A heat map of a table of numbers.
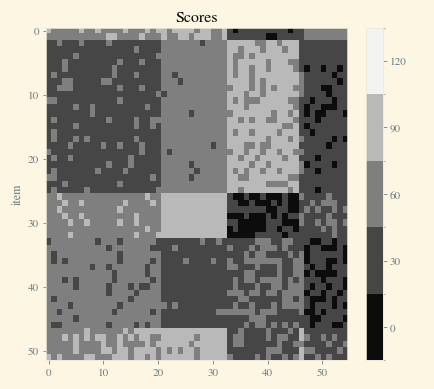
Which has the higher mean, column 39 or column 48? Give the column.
39
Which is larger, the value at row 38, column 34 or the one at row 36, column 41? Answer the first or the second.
the second
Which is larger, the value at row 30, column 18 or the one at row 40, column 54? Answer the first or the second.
the first
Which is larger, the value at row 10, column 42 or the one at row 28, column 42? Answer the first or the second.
the first
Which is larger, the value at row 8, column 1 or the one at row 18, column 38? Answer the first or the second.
the second
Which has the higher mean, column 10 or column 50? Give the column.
10
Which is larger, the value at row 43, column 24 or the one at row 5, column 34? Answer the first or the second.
the second
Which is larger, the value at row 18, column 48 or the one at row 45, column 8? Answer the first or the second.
the second
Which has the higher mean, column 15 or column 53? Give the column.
15
